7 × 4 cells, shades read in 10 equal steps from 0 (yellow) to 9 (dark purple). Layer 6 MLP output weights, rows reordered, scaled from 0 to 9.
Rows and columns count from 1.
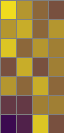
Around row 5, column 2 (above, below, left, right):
2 7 3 2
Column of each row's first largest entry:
4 3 2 1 2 1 1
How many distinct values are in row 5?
3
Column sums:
29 32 26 32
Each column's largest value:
9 8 6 6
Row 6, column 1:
7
